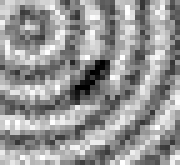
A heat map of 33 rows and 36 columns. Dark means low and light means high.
Odd rows or columns: none. Ninth with the lowest average: centre. Odd patch: lower, in the centre. Mirror symmetry: none. Rings: centred on the top left.
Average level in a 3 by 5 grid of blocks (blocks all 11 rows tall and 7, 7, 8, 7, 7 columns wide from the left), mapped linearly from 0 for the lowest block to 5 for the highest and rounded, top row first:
45444 | 43044 | 55444
